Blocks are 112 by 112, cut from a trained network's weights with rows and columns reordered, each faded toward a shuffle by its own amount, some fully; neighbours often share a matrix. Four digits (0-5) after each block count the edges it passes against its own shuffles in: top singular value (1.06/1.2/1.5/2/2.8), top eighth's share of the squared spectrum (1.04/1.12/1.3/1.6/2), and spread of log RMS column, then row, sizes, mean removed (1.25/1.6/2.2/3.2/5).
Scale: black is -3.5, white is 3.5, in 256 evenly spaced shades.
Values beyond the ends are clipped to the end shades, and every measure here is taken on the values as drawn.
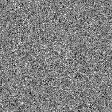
2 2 1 1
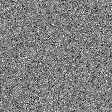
0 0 0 0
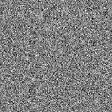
3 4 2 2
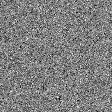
2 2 0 0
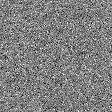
0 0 0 0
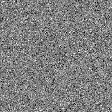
2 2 1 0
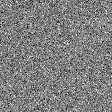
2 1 0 0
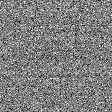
1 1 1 0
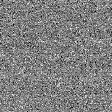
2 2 2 0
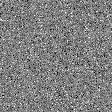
0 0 0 0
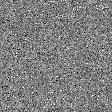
0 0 0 0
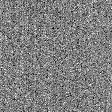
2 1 0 0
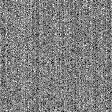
3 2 0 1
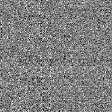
3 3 3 1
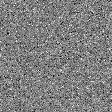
0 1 0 0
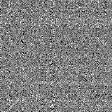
3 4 3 1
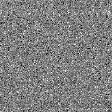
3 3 3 0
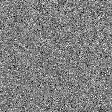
2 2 0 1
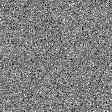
1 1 0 0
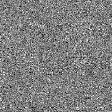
3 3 2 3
